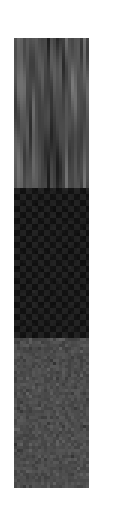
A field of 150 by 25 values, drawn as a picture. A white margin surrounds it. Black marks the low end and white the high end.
It is made of 3 by 1 panels. Panel 1,1: low, streaked downward. Panel 2,1: very low, checkered, faint in contrast. Panel 3,1: low, fine-grained, faint in contrast.
